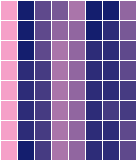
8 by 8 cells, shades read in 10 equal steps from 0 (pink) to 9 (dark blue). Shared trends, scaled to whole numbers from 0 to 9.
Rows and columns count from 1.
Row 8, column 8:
6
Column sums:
0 68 53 27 31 66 64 47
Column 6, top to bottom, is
9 9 8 8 8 8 8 8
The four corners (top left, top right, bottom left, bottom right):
0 4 0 6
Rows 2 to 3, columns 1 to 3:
0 9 6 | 0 9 6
